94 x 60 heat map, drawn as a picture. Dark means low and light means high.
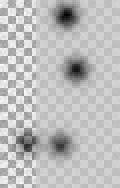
Dips: four. Slope: none. Lone odd cells: none. Odd rows or columns: none. Ninth with the lowest average: top middle. Seam: vertical, 30% of the way across, the right part calmer.
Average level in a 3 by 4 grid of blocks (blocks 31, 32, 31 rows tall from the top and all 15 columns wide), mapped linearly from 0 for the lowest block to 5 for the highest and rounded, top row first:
5405 | 5515 | 3235
